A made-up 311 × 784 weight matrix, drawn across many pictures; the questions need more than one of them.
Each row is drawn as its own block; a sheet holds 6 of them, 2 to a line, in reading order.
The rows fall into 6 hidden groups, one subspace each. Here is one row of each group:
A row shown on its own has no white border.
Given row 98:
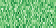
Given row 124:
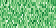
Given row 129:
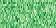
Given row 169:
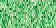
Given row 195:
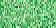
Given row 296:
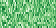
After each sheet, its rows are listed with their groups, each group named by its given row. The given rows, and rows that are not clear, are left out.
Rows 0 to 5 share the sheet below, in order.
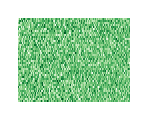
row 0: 195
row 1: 98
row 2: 195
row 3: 195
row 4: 129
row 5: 169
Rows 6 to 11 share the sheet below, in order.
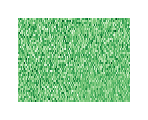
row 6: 169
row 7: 129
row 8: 98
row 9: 124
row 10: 195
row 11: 169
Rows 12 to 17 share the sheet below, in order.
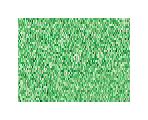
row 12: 169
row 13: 129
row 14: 129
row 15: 98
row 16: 296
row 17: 124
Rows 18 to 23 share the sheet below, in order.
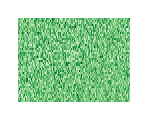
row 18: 129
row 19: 296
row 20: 98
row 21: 296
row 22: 169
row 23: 169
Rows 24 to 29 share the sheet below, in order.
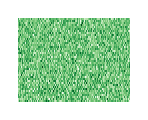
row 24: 169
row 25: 195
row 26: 169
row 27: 169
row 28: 195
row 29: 129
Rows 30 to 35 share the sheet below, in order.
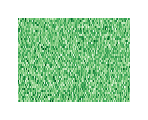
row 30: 169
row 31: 124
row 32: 129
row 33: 124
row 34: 195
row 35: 169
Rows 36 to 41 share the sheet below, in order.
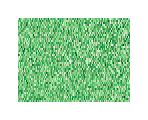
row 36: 169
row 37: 195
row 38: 195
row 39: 129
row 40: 296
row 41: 98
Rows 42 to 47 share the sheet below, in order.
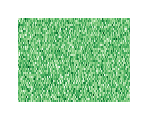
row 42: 296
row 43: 98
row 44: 296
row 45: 296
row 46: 129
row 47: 169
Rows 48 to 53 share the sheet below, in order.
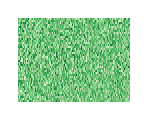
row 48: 98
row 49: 98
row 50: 169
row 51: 169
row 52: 296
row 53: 169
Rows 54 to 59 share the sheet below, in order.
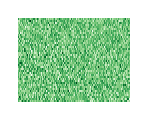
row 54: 169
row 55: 98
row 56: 296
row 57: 169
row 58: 124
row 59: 98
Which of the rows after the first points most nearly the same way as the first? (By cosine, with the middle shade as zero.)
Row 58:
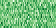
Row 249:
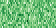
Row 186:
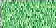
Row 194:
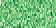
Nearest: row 249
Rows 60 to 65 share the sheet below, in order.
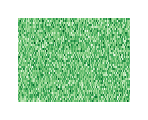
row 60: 98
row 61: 195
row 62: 129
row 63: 129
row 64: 124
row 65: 98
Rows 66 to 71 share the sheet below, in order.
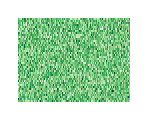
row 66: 195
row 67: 296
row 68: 124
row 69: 129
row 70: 169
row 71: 195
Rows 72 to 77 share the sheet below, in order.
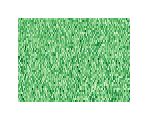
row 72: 195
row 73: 124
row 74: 169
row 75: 169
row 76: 169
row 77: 98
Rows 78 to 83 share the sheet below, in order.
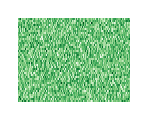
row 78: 195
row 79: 169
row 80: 129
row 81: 296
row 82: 124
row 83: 195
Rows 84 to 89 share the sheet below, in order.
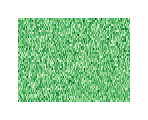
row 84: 98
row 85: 98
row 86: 169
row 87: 296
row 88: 124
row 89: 195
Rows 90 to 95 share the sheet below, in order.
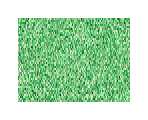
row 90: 98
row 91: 296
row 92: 124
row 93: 169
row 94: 169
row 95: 124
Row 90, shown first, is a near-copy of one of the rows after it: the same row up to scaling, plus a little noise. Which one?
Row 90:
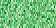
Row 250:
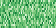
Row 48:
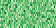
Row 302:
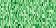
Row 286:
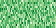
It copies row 48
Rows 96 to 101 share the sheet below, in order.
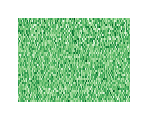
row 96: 169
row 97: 124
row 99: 169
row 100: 195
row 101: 129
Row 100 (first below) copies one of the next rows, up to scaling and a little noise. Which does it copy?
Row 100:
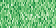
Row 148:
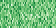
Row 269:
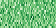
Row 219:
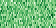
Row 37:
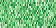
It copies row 148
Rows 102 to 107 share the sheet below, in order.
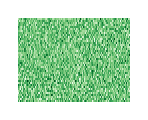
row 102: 296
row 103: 124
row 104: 296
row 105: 98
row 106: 129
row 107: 195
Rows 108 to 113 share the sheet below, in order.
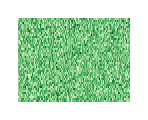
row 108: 124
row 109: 296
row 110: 129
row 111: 169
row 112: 124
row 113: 195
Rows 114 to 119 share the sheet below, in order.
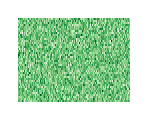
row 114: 169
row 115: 296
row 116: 296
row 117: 195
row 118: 129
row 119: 124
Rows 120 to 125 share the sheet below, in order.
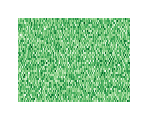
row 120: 296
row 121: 195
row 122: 124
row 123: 195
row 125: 129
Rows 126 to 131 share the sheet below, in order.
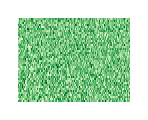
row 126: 124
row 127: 195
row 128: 124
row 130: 98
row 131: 129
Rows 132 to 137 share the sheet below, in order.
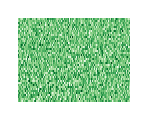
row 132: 195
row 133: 129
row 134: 98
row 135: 124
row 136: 124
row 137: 296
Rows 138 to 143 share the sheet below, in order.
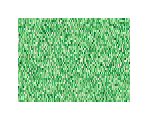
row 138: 98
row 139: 129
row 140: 296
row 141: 98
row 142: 98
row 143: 296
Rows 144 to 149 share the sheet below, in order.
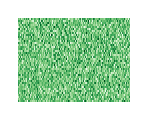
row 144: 195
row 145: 169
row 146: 129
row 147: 124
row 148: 195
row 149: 195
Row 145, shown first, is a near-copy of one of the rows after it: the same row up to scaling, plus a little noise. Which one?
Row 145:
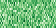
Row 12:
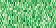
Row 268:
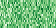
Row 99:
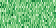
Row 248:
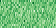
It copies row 12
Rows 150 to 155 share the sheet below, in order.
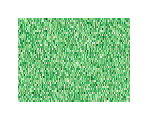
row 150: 296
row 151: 296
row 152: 296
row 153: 296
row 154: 129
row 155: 98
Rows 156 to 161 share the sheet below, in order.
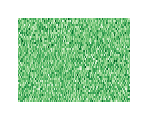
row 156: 169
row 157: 98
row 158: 169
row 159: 124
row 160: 169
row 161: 195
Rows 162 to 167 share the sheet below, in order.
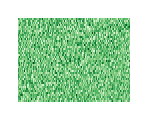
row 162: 124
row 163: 124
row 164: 195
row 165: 124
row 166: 124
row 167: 296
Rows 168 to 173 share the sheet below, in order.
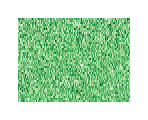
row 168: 296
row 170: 129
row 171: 296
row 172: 169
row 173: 296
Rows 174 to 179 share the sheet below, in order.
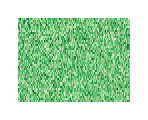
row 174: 195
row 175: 296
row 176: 169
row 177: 169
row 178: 169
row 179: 195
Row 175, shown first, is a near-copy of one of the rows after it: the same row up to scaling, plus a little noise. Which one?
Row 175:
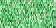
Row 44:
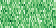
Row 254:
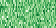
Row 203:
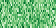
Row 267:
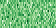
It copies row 44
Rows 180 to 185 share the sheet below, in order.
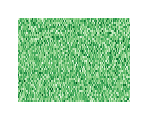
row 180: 124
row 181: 124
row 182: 195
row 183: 169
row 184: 169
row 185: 98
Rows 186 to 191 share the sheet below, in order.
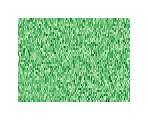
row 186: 124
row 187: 124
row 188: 195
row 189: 195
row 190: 124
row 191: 195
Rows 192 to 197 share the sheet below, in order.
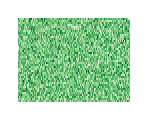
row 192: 124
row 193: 98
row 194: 124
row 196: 124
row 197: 129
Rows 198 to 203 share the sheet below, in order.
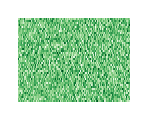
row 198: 129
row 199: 296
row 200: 129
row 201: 296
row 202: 296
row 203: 296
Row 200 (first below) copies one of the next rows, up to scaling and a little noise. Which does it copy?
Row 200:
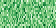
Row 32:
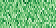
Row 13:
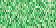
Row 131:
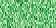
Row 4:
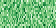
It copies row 4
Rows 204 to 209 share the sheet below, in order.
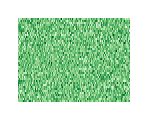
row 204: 124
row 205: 129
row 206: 195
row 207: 98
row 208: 296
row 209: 124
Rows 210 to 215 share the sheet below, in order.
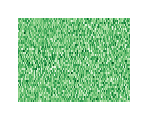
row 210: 98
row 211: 98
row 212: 129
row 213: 195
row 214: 129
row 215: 296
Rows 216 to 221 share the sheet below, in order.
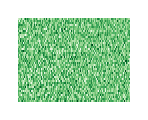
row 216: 296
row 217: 195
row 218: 129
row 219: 195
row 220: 124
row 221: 195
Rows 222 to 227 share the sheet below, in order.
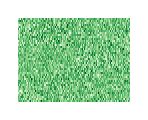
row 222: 195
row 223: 195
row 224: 98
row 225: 124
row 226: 296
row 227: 124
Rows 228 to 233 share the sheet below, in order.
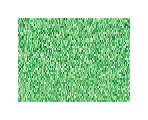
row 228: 98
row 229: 124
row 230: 98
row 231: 195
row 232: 169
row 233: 129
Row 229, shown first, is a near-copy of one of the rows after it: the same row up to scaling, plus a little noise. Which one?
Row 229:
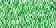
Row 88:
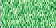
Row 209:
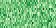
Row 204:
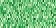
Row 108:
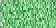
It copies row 88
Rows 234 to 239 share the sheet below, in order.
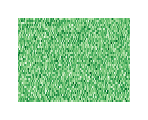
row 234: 129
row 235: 169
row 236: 296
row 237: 129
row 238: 129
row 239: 195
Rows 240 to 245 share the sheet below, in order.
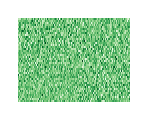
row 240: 124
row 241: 169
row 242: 124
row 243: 124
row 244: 169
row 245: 124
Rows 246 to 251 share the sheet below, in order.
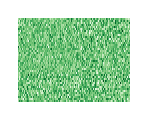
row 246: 169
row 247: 129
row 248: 169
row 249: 296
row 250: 98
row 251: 98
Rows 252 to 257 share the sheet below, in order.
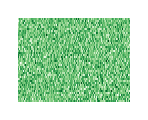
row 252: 124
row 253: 169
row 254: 296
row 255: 169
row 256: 195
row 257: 124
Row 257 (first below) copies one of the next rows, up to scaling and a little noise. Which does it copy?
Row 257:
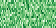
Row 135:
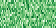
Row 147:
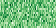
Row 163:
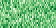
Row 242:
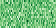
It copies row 135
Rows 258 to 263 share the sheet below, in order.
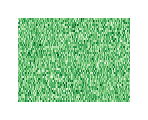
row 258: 195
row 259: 296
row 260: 129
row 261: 195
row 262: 129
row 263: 296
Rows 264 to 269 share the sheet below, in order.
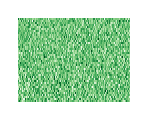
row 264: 169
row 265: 169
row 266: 296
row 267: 296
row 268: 169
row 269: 195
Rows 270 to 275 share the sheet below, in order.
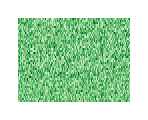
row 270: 129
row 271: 124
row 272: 195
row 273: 124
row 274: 169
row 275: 296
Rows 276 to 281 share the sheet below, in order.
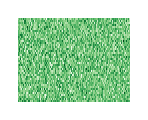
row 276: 296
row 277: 124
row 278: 169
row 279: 124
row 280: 124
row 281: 296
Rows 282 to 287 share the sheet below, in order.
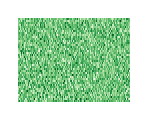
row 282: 129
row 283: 195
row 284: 129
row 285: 296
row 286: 98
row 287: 124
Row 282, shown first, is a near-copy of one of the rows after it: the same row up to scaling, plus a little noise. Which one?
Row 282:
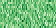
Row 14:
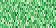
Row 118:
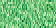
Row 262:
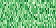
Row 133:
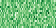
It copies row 118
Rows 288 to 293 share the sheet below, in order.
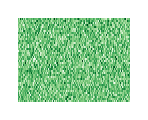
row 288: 98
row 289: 195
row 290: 129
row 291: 124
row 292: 98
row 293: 129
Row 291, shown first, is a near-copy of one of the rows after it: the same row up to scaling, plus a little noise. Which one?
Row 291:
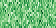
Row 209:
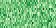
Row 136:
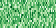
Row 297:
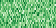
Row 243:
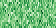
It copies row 243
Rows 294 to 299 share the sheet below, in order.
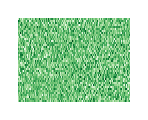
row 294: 169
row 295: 124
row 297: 124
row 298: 169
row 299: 124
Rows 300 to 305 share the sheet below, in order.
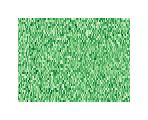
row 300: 98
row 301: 129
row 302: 98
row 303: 98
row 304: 195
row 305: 169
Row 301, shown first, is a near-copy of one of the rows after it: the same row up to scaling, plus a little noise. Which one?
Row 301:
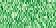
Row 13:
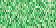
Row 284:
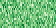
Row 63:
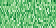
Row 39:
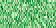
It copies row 39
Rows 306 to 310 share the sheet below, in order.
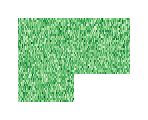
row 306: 124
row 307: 98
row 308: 296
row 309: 129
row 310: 124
